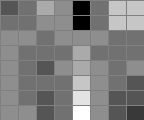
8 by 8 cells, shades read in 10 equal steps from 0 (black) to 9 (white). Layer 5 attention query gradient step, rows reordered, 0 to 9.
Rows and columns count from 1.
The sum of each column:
37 34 32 36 41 37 36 35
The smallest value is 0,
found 2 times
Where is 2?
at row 8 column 8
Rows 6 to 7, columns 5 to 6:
7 5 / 8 5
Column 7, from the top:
7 7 4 4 4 4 3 3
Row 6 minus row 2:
1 0 -1 -1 7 1 -3 -4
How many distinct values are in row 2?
4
